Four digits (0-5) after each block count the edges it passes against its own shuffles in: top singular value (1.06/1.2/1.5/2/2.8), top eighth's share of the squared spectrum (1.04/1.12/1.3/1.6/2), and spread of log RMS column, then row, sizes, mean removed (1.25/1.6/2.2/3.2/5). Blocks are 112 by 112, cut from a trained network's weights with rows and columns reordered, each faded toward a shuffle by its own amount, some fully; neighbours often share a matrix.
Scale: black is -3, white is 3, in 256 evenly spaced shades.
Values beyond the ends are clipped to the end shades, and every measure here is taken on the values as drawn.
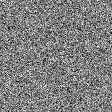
0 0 0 0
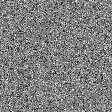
0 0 0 0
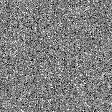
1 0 0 0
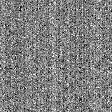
3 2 0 2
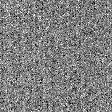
2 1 0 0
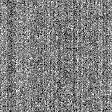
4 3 0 2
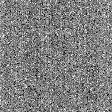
2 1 0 1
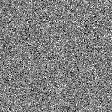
2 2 0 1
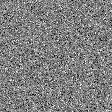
0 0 0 0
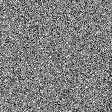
0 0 0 0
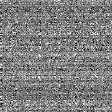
4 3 3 2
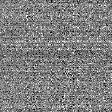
3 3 3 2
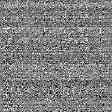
3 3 3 2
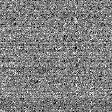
3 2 2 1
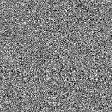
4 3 1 2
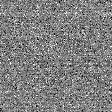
2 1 1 0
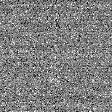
2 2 2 0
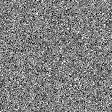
1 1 0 0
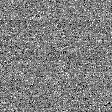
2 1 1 0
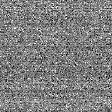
3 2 2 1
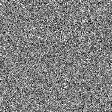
2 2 1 1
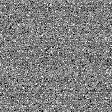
2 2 1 0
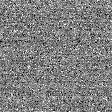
2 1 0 0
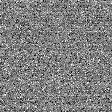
2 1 1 0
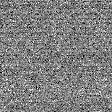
2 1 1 0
